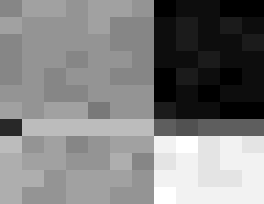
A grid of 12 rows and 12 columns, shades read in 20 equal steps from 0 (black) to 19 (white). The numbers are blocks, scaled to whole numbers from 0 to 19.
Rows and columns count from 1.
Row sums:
82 84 81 80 77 78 82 121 171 170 172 172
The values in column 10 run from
0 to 18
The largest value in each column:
14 14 14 14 14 14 14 19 19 18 18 18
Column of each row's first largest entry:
2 1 2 2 2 1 1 2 9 9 8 8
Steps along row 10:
down same down same up down up up down up same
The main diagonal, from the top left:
10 11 11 10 11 11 11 7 19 17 17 18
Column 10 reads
1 1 1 2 1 0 1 7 17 17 17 18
